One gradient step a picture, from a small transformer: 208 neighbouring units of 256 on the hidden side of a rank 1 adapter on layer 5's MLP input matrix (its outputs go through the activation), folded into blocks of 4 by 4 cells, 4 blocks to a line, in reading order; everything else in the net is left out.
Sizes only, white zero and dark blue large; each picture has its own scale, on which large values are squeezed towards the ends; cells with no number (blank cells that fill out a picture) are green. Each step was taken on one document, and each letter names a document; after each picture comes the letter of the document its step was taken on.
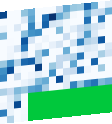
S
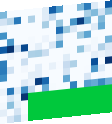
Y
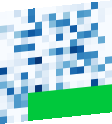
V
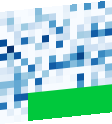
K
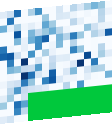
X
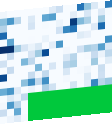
Y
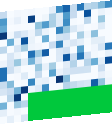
V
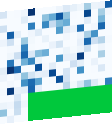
S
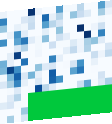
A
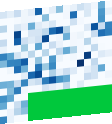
X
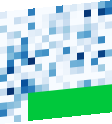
S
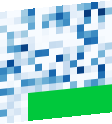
S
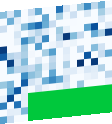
X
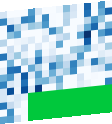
K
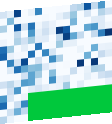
X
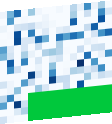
X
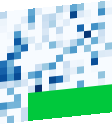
A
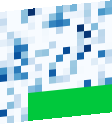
A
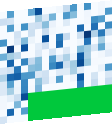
K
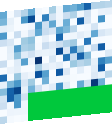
V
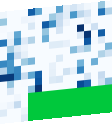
A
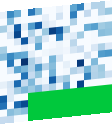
X
